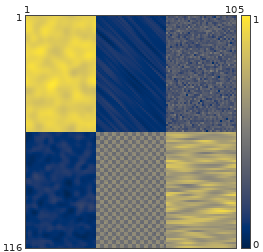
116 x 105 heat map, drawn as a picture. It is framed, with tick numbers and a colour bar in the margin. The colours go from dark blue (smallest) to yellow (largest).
It is made of 2 by 3 panels. Panel 1,1: very high, blotchy, faint in contrast. Panel 1,2: very low, slanting down to the right, faint in contrast. Panel 1,3: low, fine-grained. Panel 2,1: very low, blotchy, faint in contrast. Panel 2,2: middling, checkered. Panel 2,3: high, streaked across.
